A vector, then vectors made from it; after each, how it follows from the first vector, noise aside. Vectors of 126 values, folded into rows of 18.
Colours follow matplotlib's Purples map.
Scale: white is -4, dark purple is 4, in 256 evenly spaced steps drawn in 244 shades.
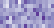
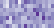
copied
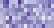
negated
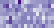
negated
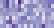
negated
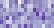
copied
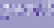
partly zeroed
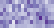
wrapped around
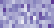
wrapped around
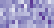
wrapped around
